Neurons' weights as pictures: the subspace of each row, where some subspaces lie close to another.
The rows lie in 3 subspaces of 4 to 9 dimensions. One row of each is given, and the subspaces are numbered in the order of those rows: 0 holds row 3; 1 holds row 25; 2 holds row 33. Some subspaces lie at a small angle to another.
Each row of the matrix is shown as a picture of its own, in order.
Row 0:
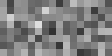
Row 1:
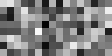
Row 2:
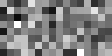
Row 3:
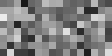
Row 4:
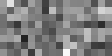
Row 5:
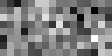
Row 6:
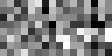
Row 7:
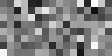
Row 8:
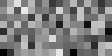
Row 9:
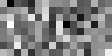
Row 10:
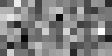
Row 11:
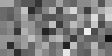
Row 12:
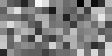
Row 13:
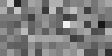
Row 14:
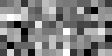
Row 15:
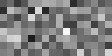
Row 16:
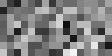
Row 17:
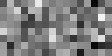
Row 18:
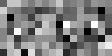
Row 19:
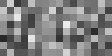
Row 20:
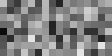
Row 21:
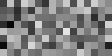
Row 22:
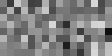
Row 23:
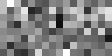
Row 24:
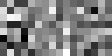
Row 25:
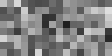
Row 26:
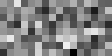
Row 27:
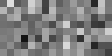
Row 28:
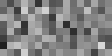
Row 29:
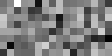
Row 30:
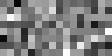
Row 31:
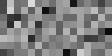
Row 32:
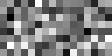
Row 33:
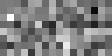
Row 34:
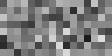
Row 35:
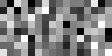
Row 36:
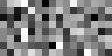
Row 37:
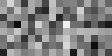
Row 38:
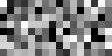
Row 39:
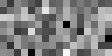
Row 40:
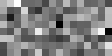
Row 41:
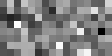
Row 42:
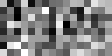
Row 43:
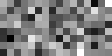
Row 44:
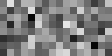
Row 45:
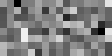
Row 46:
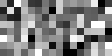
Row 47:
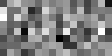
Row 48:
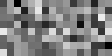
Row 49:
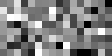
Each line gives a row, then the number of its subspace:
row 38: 0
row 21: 0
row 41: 0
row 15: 0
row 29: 1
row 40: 1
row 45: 1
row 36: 0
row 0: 0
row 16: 1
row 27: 1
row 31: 0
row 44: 0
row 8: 0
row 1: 1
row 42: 0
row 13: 1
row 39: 1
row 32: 1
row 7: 0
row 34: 0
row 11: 1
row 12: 0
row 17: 0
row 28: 0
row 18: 1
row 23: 1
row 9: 0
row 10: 1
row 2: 0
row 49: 0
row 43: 0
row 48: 0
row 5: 1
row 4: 1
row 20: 0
